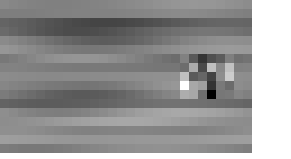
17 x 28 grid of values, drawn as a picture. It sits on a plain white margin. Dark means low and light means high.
Roughest part: middle right. Grain: streaks across. Odd patch: rougher, in the middle right. Histogram: heavy tails on both sides.
